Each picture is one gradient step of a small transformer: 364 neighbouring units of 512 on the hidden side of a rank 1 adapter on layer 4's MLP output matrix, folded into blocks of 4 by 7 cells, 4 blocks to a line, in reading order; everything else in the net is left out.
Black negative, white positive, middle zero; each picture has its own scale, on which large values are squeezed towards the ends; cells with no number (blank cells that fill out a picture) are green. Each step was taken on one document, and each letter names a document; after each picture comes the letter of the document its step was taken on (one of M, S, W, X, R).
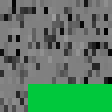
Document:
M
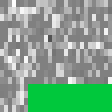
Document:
M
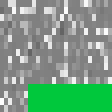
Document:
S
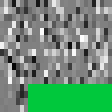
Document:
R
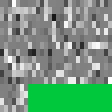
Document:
M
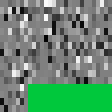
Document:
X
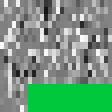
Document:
R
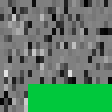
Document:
S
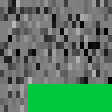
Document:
X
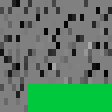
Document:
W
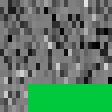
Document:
X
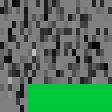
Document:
R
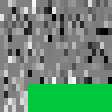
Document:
S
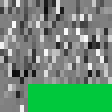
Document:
R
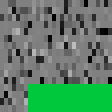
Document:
S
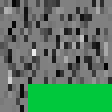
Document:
R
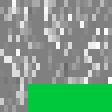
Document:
X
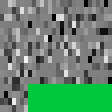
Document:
S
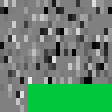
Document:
R
